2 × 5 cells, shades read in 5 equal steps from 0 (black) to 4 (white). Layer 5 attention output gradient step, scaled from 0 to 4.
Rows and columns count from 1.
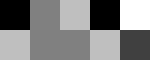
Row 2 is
3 2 2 3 1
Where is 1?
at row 2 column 5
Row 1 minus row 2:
-3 0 1 -3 3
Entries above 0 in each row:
3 5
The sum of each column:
3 4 5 3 5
